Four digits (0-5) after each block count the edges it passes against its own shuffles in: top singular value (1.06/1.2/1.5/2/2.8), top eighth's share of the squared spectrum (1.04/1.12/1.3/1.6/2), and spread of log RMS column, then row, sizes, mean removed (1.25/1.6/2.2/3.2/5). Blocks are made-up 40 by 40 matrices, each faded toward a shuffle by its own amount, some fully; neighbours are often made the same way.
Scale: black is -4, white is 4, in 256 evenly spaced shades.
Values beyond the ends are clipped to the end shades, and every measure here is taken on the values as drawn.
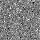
0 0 0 0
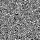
0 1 0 0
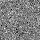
0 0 0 0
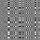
5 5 4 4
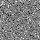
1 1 0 0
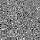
3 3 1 1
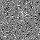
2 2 1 0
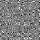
4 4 2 2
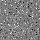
0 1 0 0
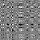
4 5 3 3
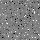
0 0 0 0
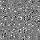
3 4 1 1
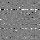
4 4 0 2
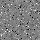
0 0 0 0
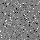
0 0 0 0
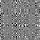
4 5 3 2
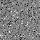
1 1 0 0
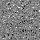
1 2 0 0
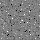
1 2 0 0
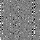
2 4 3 0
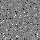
0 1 0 0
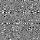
3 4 0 2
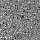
1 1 0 0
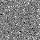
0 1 0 0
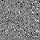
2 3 1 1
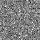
1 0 0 0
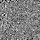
2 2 0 1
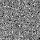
2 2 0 1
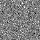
2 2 0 0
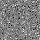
2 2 0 0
